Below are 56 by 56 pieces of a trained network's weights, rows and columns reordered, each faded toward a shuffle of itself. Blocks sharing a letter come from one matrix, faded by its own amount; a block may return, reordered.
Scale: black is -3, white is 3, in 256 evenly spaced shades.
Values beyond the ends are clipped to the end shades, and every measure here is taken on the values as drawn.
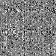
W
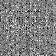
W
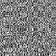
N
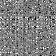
W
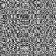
N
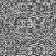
N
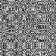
N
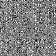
W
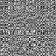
N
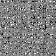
W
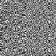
N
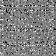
W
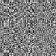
N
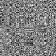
N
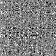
W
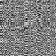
N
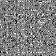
W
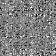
W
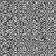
N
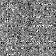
W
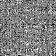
W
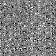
W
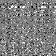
W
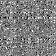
W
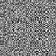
N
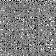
W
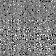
W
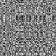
N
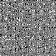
W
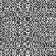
N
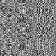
N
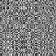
N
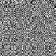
N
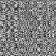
N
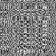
N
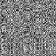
N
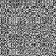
N
